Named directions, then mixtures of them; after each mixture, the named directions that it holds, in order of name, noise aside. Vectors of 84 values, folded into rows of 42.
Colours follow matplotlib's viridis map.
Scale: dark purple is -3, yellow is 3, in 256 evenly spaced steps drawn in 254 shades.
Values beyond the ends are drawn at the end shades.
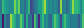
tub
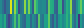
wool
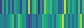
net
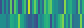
net, wool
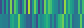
net, wool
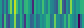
net, tub, wool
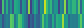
net, tub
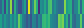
net, wool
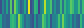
net, tub, wool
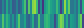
net, tub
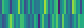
net, tub, wool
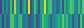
net, tub, wool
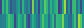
net, wool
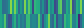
net, wool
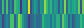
net, tub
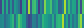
net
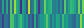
net, tub, wool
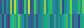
net, tub, wool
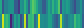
tub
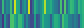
net, tub, wool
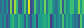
net, tub, wool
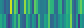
wool
